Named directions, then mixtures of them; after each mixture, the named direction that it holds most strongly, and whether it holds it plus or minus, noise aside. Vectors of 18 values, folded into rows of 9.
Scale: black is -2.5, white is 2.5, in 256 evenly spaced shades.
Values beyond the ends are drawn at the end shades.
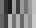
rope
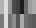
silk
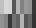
rope, minus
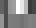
silk, minus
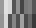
rope, minus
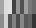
rope, minus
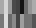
silk, plus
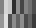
rope, minus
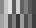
rope, minus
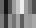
silk, minus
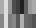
silk, plus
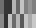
rope, plus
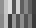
rope, minus
